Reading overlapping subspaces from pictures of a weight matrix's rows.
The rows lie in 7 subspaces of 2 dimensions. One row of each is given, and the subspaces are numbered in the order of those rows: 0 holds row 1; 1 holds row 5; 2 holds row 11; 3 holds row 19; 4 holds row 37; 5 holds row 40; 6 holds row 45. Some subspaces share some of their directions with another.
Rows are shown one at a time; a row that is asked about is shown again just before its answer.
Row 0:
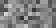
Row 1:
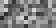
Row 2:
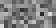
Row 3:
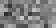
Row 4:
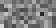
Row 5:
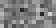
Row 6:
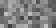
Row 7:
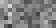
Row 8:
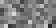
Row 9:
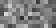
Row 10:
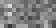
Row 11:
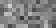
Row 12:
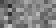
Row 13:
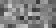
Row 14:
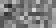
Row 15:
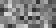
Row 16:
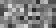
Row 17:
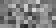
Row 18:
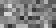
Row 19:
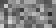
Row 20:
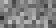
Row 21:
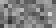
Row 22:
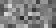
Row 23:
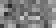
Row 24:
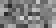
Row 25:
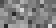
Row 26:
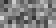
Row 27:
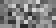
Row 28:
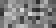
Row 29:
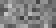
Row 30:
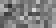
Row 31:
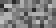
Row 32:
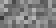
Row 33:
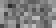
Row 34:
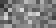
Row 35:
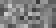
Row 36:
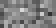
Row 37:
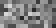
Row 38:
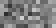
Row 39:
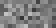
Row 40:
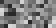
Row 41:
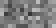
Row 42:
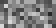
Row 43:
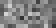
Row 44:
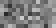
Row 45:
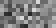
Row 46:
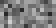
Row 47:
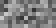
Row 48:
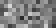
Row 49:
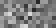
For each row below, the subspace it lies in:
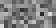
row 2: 1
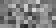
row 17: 6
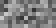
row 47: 0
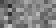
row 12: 2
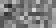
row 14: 4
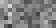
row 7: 2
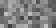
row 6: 4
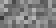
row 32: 0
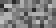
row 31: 4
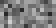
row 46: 3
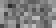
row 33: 6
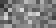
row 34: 2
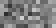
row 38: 5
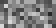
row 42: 3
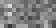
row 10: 2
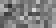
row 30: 4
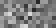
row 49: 6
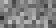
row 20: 0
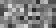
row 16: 3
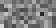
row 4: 1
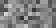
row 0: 0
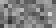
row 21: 3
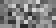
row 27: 6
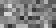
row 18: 2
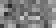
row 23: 6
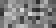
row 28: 1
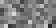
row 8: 5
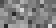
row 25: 5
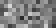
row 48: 5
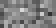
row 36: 1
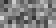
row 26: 0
